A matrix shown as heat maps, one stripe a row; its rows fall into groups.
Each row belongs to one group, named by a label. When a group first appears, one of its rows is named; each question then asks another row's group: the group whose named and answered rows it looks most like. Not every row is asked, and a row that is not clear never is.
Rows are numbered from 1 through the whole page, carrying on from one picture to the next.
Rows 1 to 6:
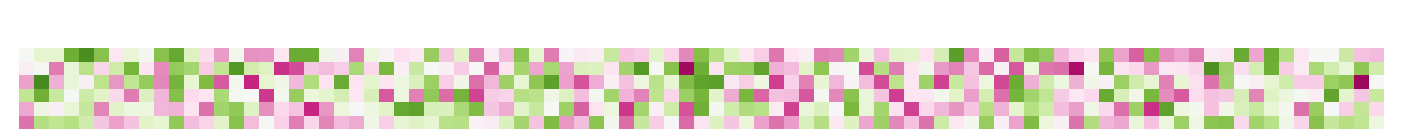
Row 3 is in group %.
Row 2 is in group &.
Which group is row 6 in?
&
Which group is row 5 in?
&
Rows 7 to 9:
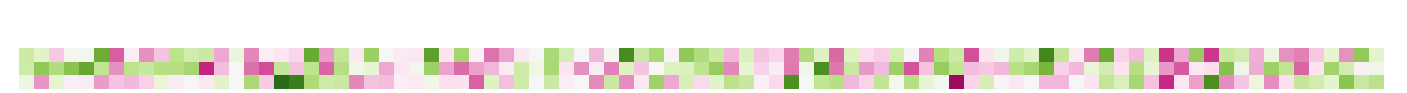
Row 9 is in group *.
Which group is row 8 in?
%
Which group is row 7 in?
%
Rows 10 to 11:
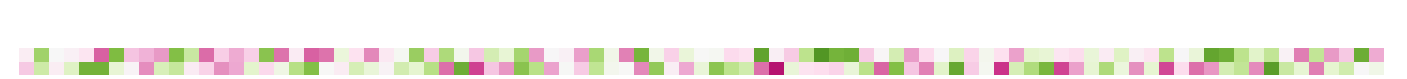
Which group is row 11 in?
%
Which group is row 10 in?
&
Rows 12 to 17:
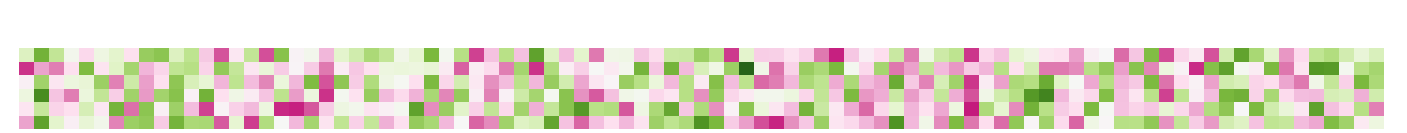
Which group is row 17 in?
%
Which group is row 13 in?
&
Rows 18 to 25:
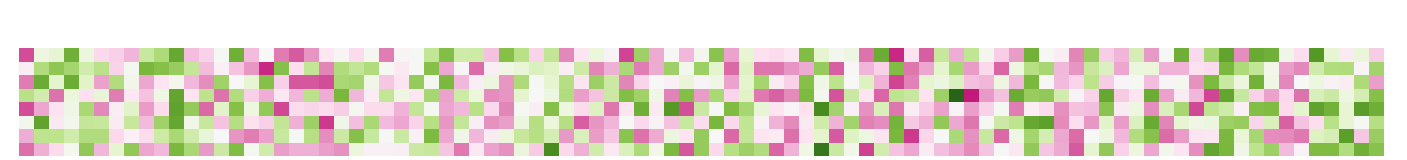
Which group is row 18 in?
&
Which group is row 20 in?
&
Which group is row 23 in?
%
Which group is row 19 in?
%
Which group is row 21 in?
%
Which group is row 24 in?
%
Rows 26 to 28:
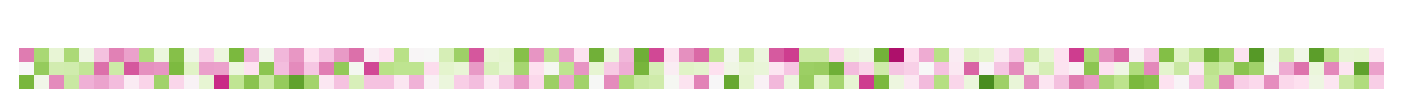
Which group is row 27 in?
&
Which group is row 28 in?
*
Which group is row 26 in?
&
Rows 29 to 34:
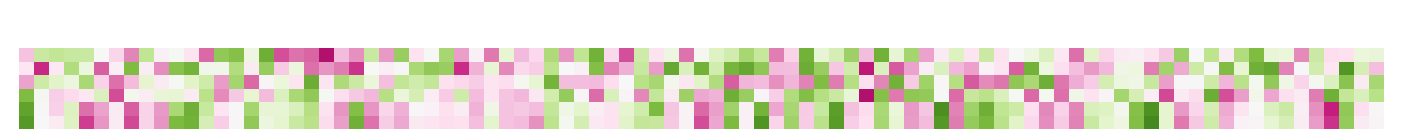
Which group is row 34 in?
*
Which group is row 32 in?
*
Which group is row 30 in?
&
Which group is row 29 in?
&
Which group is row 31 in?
%
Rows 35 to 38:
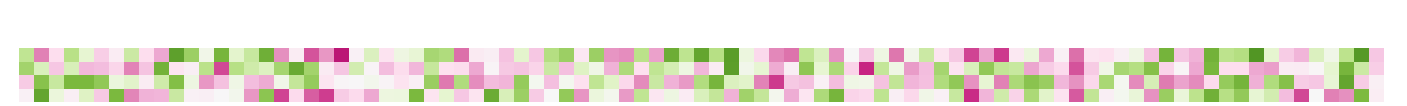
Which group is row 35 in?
&
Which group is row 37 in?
%
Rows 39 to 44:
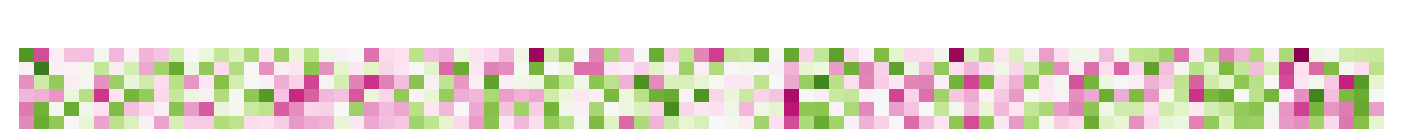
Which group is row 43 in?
&
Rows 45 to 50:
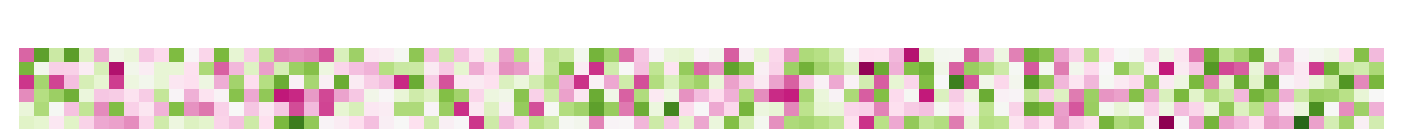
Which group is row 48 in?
&
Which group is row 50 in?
*
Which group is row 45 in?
&
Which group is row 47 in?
%
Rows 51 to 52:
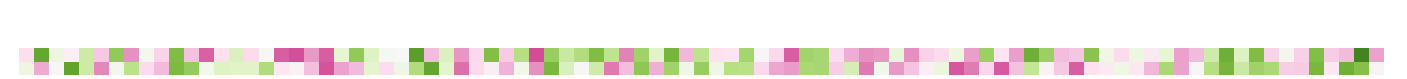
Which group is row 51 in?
&
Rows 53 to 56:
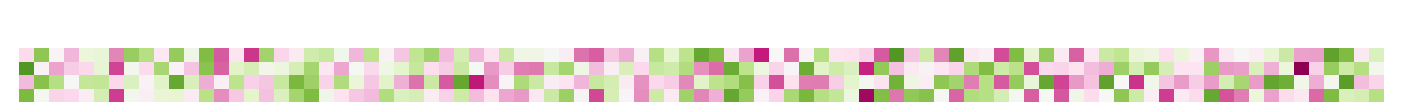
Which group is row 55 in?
%
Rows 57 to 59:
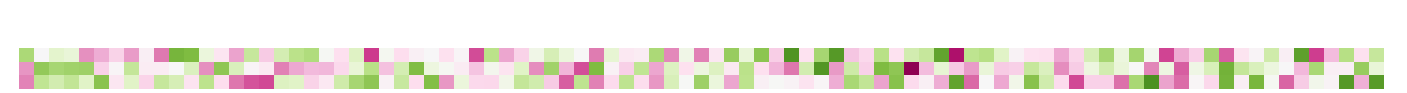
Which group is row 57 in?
*
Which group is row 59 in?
%
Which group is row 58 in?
&
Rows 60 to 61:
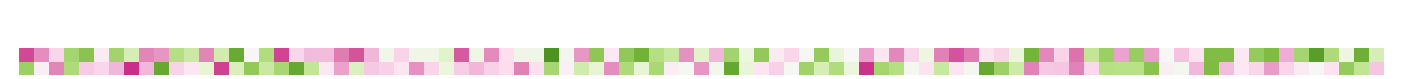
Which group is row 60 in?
&
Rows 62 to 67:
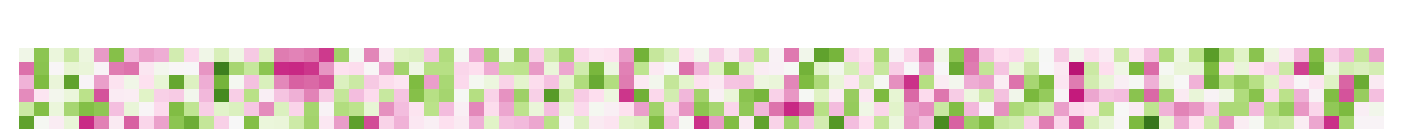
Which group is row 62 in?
&
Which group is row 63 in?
&
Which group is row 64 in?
&
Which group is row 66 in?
%
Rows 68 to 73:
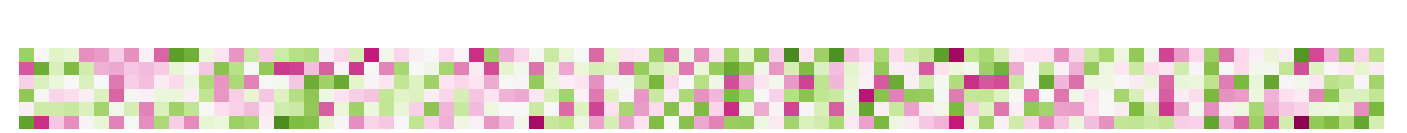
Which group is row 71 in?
*
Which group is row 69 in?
&
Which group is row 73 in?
*
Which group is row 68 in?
*
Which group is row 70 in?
%
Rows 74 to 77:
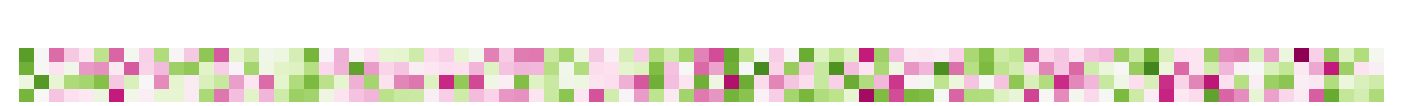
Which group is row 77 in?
*
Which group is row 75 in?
*
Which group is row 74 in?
*
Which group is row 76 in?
%
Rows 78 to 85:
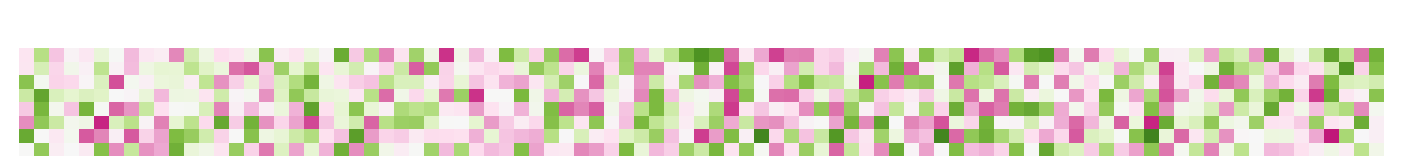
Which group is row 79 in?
%
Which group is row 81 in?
%
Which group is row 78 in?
%
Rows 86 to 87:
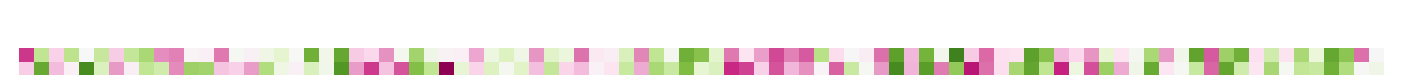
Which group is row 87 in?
%
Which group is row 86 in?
%
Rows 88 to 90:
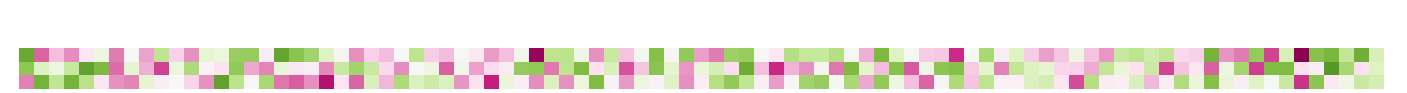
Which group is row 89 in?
%
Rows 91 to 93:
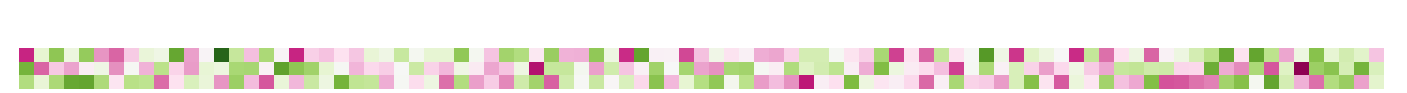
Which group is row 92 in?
*
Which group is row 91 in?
&
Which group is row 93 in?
%
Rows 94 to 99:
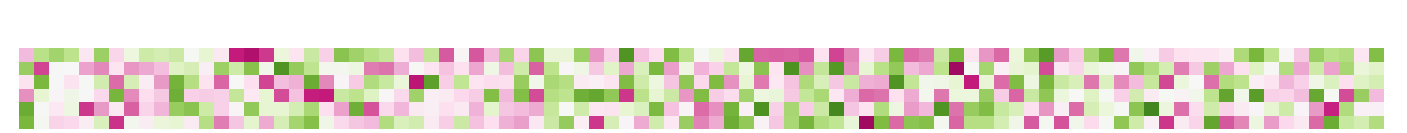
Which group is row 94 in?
%
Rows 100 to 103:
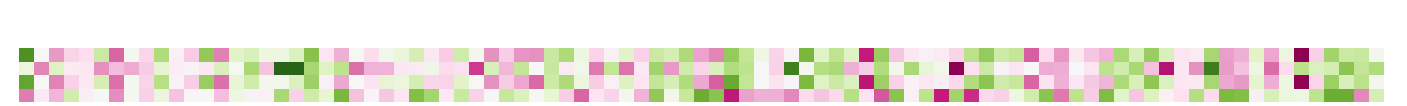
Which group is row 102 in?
*
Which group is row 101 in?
*
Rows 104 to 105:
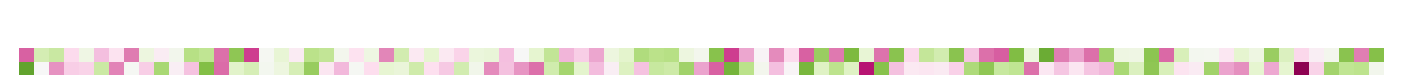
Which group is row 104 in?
%
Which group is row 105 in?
*
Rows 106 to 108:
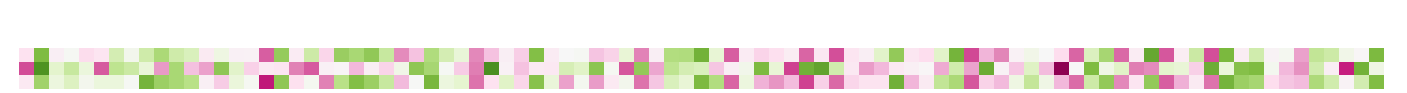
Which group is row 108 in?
%
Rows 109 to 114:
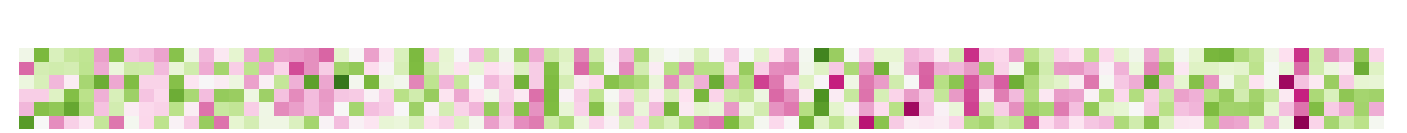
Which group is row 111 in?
%
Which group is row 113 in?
&
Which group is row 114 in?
*
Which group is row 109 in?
&
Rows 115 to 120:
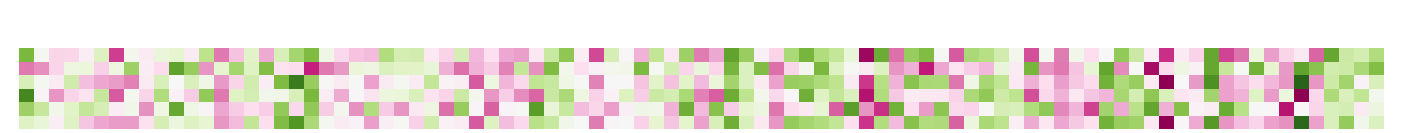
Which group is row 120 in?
*
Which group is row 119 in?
%
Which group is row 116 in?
&
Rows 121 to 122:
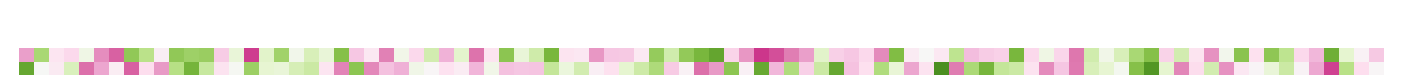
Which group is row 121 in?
%
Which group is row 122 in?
*
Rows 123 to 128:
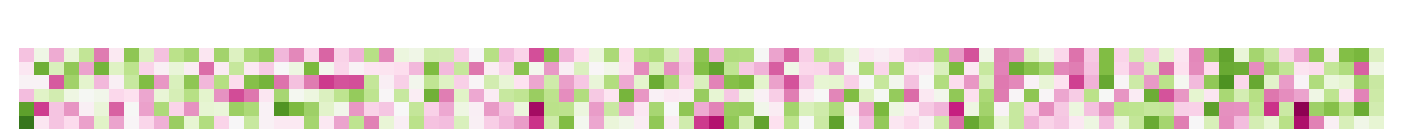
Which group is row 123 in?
&
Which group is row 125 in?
&
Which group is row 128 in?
*
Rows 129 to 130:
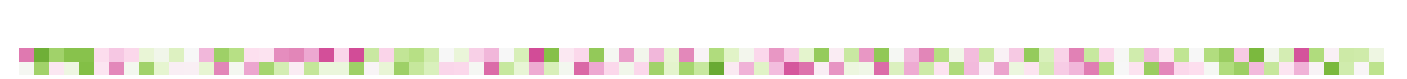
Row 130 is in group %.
